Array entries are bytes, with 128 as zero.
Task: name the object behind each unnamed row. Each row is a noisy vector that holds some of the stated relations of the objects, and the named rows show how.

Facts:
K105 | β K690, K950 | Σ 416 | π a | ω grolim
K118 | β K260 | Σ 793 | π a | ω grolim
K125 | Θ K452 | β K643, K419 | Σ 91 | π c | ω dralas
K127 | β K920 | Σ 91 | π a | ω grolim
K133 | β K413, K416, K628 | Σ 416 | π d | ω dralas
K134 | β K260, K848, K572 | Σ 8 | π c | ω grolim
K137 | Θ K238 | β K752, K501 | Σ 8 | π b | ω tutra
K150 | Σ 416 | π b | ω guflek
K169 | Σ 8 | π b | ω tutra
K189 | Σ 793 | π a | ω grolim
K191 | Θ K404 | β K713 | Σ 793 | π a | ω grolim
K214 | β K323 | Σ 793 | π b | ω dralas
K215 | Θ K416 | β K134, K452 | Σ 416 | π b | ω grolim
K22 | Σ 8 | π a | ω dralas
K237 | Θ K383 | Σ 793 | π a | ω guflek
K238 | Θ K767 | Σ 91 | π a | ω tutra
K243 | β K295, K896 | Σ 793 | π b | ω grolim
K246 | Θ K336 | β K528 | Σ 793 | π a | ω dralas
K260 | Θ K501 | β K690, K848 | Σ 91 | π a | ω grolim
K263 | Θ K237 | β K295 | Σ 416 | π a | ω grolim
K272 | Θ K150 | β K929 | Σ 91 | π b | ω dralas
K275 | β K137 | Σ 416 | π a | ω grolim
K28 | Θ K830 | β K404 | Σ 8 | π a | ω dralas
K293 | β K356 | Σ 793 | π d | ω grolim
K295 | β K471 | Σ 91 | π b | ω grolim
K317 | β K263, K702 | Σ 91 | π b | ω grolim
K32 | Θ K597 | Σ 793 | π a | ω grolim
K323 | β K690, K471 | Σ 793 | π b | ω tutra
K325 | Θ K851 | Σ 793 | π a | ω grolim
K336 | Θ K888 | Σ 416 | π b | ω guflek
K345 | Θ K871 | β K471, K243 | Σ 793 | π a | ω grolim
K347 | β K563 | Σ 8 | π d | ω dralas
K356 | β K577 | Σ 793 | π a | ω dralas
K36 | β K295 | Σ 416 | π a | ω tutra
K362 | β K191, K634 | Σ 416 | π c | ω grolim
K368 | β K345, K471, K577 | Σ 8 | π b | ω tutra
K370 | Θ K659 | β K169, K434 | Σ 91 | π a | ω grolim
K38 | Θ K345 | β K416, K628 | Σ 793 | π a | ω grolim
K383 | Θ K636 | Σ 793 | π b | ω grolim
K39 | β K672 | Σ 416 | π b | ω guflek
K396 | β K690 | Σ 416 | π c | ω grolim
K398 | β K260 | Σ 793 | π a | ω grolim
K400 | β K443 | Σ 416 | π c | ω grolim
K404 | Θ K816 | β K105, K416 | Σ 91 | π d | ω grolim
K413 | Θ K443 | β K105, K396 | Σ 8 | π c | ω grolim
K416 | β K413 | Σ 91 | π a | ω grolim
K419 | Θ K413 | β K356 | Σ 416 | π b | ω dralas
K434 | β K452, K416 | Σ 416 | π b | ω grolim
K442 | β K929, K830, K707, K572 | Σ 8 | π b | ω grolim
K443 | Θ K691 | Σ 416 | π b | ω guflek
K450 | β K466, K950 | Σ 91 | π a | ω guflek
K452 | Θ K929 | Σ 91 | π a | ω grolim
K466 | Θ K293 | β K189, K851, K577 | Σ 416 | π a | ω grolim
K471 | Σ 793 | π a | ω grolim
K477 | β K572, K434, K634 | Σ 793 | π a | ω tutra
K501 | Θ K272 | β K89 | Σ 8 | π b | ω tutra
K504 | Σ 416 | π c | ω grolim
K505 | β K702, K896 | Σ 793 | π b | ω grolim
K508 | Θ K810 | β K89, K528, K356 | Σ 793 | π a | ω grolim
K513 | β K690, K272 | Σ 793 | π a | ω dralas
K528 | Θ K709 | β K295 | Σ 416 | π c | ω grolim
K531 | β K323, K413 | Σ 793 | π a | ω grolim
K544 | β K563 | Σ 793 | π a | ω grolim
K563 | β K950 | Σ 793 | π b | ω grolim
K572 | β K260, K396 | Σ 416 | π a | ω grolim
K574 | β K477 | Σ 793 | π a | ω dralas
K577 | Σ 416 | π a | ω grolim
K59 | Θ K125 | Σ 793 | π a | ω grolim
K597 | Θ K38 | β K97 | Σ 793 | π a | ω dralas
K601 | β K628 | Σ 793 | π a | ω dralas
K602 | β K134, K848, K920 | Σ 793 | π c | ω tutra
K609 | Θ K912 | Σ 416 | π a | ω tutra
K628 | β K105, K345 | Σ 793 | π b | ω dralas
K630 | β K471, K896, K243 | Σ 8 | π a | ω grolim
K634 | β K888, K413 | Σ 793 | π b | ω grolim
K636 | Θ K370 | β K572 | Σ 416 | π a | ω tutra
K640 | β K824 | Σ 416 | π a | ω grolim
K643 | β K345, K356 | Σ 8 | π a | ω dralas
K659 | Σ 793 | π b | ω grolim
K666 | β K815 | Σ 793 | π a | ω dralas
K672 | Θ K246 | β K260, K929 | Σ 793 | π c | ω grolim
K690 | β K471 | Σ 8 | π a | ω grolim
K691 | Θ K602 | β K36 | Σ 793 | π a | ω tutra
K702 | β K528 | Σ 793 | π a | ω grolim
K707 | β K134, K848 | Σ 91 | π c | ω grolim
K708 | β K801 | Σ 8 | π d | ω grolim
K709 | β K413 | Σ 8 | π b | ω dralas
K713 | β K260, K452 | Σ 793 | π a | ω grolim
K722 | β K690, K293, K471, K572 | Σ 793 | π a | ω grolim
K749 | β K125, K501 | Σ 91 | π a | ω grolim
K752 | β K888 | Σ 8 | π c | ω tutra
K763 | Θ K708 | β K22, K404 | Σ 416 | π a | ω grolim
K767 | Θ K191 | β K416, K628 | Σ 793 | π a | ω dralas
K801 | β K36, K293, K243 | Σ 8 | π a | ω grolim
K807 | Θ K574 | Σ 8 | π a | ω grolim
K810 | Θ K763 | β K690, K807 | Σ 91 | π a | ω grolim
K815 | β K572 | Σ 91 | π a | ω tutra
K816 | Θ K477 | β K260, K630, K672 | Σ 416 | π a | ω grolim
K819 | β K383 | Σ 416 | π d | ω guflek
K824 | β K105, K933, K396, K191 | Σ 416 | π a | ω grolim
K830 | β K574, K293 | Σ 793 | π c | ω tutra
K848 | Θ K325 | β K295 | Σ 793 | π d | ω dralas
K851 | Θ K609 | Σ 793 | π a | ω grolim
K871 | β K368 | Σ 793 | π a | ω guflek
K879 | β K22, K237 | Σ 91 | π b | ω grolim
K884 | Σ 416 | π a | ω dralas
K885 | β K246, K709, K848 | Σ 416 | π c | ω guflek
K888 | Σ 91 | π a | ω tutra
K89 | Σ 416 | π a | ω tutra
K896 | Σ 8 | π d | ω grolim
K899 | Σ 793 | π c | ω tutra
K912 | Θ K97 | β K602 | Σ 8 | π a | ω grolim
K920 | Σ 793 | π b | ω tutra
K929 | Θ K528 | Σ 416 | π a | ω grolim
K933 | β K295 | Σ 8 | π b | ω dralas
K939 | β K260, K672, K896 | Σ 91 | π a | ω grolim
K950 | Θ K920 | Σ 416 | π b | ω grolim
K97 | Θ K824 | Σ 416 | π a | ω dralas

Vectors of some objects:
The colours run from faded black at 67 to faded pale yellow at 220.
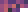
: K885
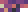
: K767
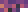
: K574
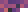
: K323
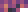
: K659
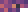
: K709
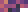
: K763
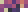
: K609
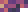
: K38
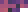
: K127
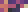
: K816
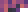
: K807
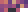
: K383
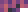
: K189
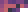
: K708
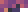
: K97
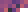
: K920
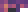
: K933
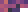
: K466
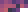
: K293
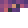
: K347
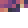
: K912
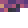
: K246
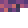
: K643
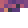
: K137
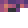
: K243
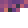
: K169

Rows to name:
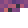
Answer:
K752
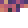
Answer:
K572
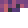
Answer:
K22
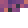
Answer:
K89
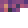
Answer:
K150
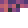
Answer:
K39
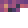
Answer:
K504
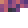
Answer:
K443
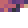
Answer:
K404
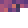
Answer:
K133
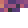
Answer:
K691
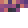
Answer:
K452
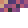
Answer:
K636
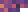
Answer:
K628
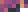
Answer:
K325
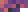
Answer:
K501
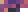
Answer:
K238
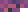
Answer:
K602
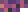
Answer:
K871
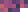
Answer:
K634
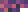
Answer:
K28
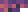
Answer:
K214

